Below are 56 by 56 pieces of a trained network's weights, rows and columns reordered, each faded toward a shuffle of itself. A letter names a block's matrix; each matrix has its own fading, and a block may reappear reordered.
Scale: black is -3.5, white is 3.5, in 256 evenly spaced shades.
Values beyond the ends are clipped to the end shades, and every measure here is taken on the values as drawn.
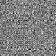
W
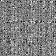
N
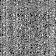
N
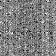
N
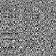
W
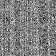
N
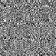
W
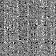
N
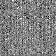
N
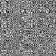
W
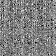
N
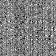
N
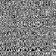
W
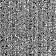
N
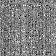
N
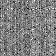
N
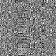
W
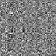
W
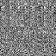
W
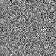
W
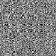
W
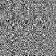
W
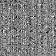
N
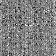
N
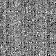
N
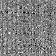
N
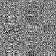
W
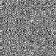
W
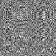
W
